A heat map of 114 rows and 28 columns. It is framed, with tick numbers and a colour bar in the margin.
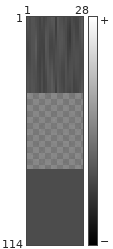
The table splits into 3 rows of 1 panel. Panel 1,1: low, streaked downward, faint in contrast. Panel 2,1: middling, checkered, faint in contrast. Panel 3,1: low, flat.
